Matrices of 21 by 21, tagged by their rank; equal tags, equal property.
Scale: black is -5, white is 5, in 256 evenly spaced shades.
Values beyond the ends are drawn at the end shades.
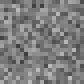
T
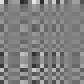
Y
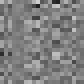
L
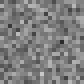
T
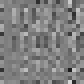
L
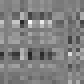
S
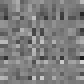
L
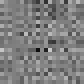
L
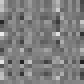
S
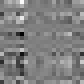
S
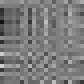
S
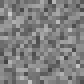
T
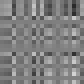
Y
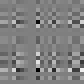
Y
